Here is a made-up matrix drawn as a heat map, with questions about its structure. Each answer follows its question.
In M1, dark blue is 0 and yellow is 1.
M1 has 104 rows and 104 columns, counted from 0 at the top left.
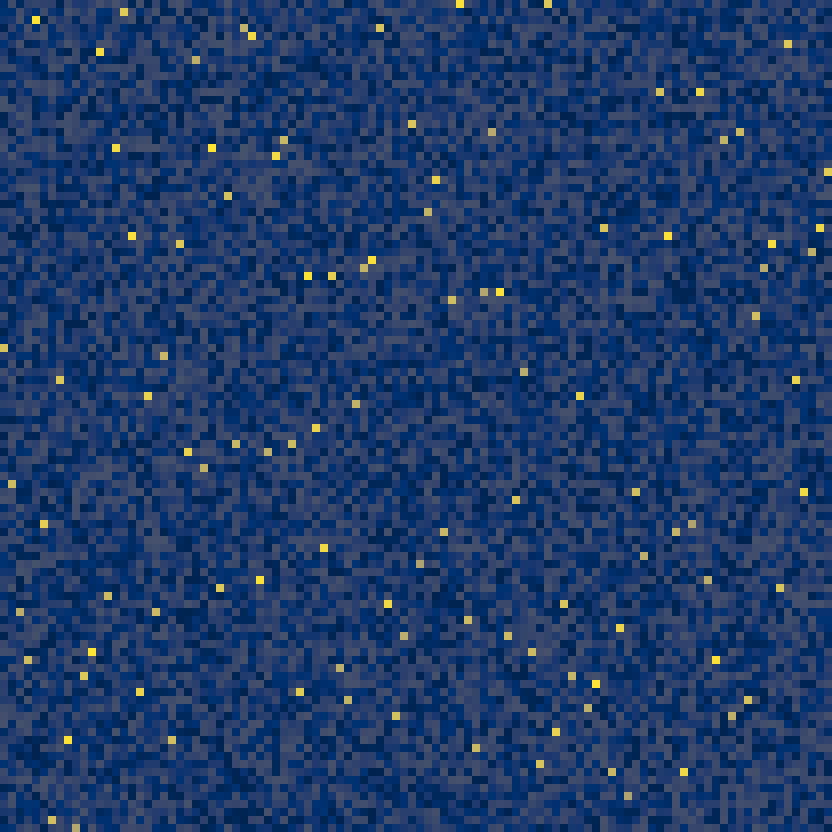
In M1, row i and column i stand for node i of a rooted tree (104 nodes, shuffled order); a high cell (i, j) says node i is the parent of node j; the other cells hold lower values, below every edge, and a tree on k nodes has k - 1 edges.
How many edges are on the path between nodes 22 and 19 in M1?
4
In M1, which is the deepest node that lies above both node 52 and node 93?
11
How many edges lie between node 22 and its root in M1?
5
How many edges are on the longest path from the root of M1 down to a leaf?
14
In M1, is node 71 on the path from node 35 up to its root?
no
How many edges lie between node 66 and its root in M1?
1
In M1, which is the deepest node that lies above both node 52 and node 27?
82
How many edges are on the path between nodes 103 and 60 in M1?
7
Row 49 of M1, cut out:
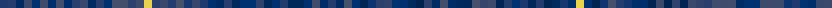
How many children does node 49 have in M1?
2
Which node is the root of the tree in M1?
81
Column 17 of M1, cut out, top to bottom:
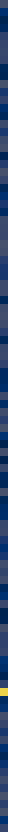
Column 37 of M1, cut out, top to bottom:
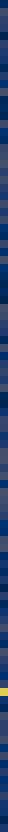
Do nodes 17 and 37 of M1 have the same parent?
yes
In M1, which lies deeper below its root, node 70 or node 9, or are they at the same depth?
node 70
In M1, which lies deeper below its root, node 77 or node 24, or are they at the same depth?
node 77
